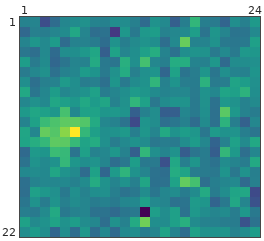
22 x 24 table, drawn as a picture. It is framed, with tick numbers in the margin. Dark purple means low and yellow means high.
The middle left is the ninth with the highest average. A single bump stands in the middle left. There is no overall slope. Neither half mirrors the other. The distribution is heavy-tailed on both sides. On average the colour sits 50% of the way up the scale.
